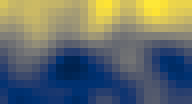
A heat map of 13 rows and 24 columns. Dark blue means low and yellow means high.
No lone cell stands out from its neighbours. No regular stripes run through it. The field climbs toward the top. The top right is the ninth with the highest average.
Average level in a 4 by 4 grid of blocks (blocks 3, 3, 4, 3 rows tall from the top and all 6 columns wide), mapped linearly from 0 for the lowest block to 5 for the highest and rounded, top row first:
4455 | 3333 | 1010 | 0001
